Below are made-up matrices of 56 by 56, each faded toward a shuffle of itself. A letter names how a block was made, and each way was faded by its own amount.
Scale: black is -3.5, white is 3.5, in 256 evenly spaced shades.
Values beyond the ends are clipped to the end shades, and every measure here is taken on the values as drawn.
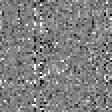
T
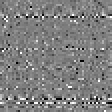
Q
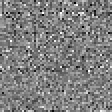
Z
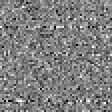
Z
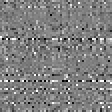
Q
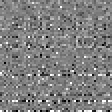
Q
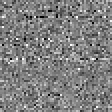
Z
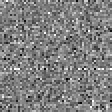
Z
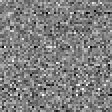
Z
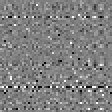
Q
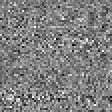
Z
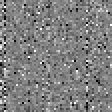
T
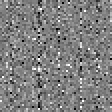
T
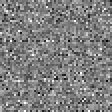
Z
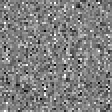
T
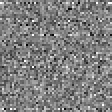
Z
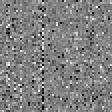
T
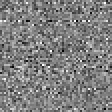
Z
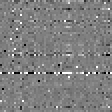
Q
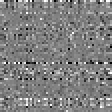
Q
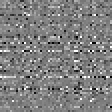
Q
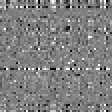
Q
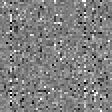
T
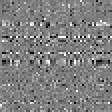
Q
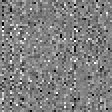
T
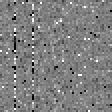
T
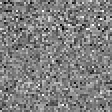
Z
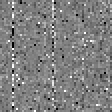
T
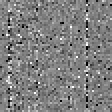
T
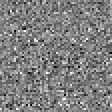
Z
